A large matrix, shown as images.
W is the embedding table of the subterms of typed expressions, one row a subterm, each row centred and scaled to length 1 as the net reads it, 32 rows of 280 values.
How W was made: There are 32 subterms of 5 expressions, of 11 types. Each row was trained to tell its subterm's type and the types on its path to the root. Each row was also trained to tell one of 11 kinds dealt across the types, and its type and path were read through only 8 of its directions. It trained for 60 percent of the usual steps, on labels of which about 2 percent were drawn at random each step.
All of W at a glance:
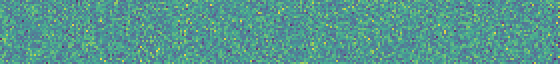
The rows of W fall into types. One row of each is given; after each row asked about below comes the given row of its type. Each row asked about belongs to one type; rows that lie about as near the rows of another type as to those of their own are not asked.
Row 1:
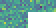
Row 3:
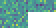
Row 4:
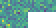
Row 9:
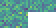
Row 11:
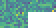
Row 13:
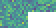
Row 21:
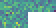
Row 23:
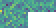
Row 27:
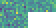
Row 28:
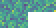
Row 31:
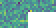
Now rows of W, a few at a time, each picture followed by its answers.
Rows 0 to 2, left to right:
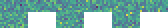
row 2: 27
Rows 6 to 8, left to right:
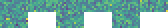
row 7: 31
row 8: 3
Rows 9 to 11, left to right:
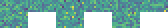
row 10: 28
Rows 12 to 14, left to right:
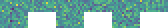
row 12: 23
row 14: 11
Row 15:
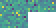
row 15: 21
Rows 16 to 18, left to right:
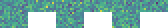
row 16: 23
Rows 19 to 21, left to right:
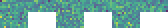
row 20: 27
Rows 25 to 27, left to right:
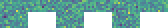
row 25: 21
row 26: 9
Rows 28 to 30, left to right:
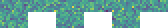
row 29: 9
